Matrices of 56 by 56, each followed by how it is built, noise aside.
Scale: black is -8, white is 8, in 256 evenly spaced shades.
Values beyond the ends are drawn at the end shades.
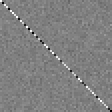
diagonal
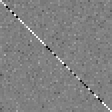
diagonal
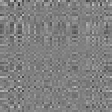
low rank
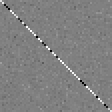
diagonal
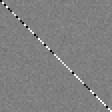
diagonal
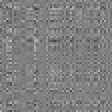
low rank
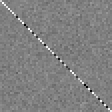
diagonal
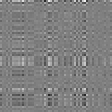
low rank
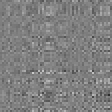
low rank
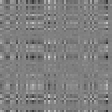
low rank
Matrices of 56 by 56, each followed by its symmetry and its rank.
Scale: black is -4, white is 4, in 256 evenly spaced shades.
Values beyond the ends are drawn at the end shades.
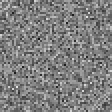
symmetric, full rank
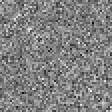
symmetric, full rank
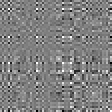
symmetric, rank three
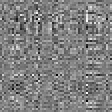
neither, rank five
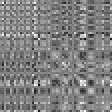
symmetric, rank three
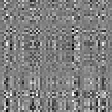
neither, rank three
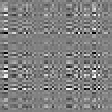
neither, rank two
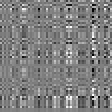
neither, rank two
